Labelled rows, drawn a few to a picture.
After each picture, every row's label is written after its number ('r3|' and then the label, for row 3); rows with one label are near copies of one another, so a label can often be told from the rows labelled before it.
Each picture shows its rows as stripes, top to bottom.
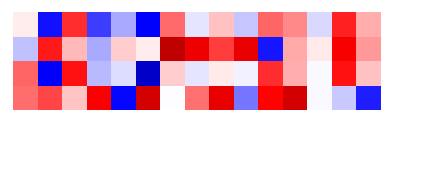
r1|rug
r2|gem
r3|rug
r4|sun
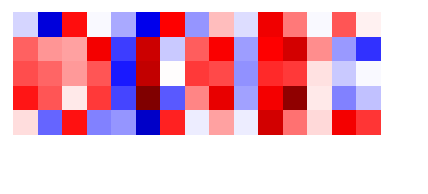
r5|rug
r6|sun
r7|sun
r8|sun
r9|rug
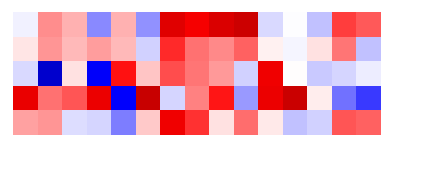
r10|gem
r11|gem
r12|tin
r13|sun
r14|gem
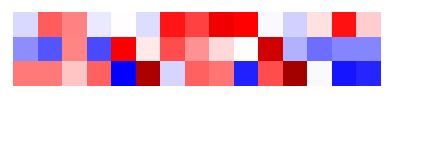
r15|gem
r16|tin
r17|sun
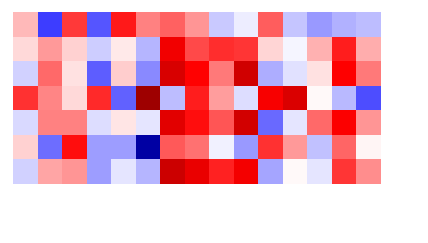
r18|tin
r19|gem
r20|gem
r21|sun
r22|gem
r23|rug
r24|gem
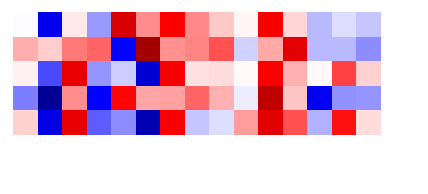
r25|tin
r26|sun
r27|rug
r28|tin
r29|rug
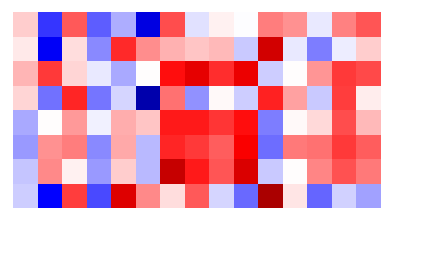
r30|rug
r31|tin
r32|gem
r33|rug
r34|gem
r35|gem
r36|gem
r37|tin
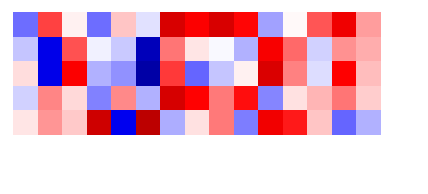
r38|gem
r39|rug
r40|rug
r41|gem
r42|sun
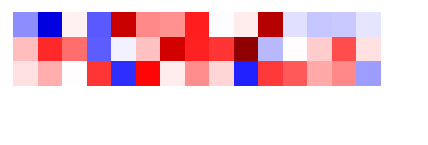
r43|tin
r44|gem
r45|sun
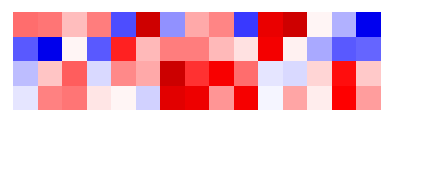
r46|sun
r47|tin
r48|gem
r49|gem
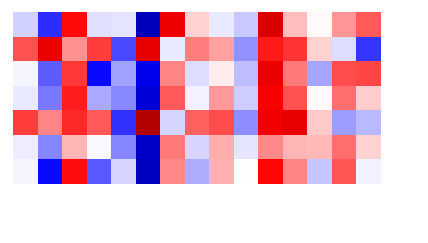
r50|rug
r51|sun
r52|rug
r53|rug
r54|sun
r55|rug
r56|rug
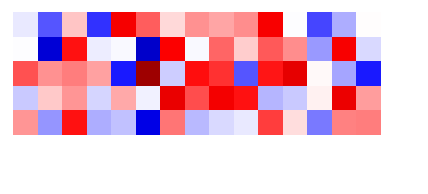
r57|tin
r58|rug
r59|sun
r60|gem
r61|rug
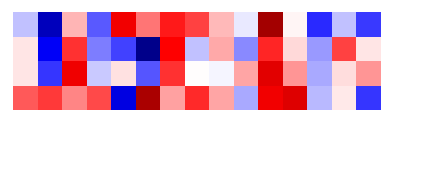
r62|tin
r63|rug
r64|rug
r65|sun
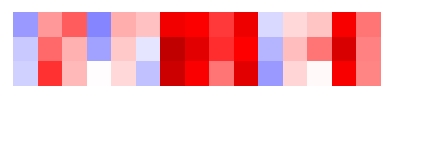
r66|gem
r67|gem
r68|gem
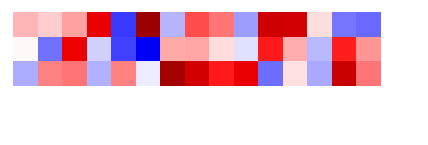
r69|sun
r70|rug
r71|gem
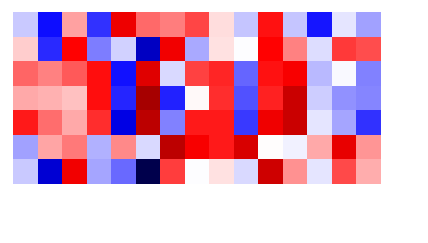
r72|tin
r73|rug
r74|sun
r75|sun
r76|sun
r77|gem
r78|rug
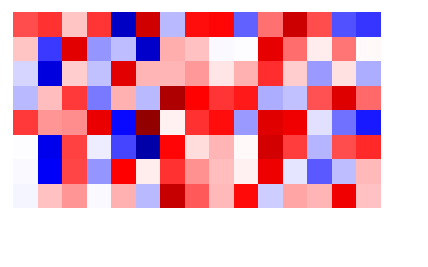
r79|sun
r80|rug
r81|tin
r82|gem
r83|sun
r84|rug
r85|tin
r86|gem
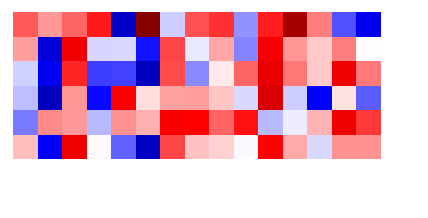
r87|sun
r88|rug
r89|rug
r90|tin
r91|gem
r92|rug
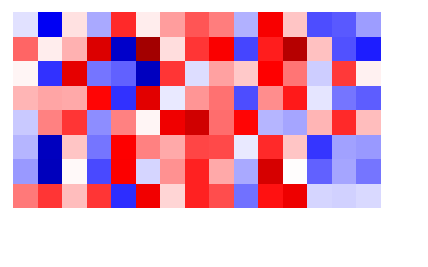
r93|tin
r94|sun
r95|rug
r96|sun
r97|gem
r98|tin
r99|tin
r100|sun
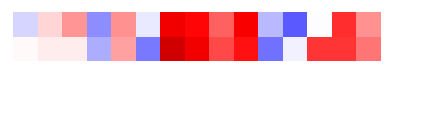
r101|gem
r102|gem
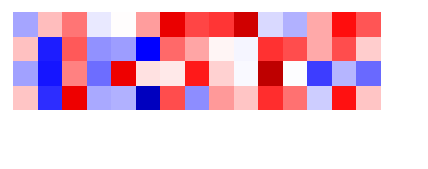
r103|gem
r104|rug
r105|tin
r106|rug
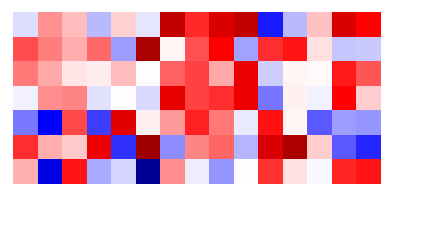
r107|gem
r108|sun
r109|gem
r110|gem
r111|tin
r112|sun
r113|rug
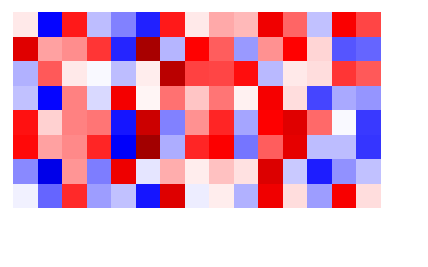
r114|rug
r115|sun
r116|gem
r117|tin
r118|sun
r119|sun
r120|tin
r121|rug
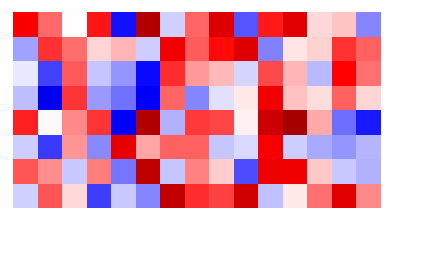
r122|sun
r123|gem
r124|rug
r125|rug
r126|sun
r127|tin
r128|sun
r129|gem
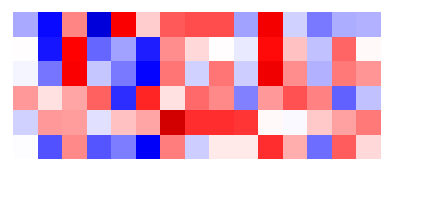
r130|tin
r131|rug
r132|rug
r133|sun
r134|gem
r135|rug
